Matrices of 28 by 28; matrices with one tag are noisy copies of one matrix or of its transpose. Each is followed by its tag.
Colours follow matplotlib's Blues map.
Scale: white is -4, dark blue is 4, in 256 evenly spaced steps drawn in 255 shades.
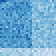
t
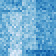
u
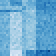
u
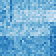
u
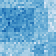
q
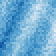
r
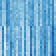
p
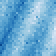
r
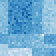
q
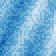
r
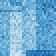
u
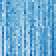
p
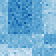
q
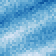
r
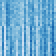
p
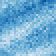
r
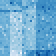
u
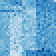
u
